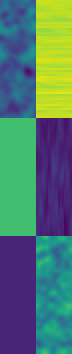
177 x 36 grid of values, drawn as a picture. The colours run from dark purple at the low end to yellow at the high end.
It is made of 3 by 2 panels. Panel 1,1: low, blotchy. Panel 1,2: very high, streaked across, faint in contrast. Panel 2,1: high, flat. Panel 2,2: very low, streaked downward, faint in contrast. Panel 3,1: very low, flat. Panel 3,2: middling, blotchy.
